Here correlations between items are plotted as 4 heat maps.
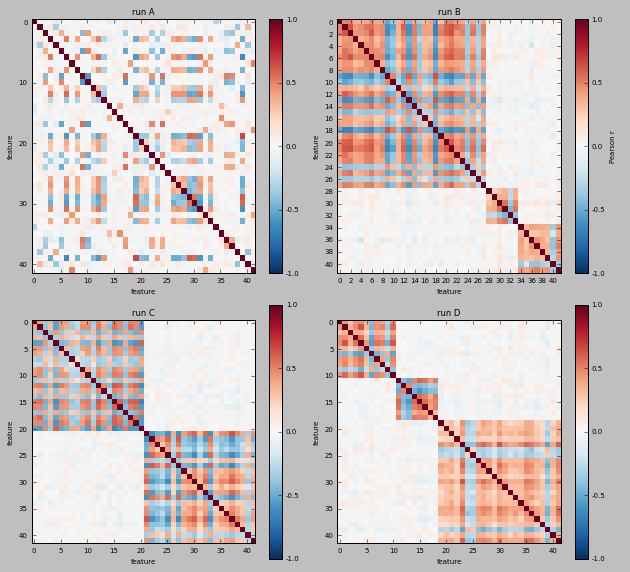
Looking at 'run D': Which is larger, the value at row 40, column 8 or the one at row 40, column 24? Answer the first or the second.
the first
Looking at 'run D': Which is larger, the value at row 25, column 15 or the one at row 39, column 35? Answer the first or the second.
the first
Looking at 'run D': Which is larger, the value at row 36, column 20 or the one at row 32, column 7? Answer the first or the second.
the first
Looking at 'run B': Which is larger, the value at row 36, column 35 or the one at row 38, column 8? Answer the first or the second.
the first
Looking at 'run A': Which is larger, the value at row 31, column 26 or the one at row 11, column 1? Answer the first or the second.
the first
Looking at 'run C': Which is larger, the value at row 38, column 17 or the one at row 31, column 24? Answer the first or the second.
the first
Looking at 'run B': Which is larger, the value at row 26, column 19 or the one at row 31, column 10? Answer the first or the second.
the second
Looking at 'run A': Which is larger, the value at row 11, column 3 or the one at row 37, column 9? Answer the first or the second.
the second
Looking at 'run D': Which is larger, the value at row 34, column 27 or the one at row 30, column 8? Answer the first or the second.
the first
